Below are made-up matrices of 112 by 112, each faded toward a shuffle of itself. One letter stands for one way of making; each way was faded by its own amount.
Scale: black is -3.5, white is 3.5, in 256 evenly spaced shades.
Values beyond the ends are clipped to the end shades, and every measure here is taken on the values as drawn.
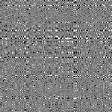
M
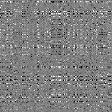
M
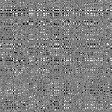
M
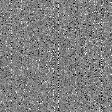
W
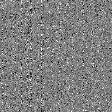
W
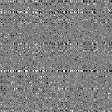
M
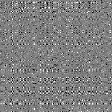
M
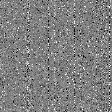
W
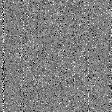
W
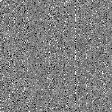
W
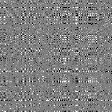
M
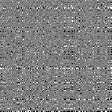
M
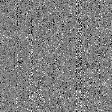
W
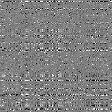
M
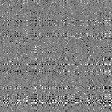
M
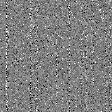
W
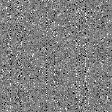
W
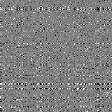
M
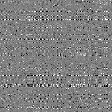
M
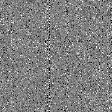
W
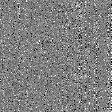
W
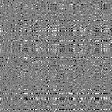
M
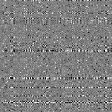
M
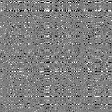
M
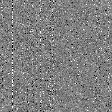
W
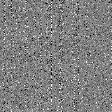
W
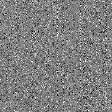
W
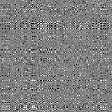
M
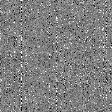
W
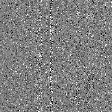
W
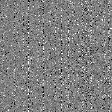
W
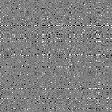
M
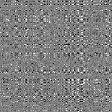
M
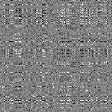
M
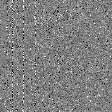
W
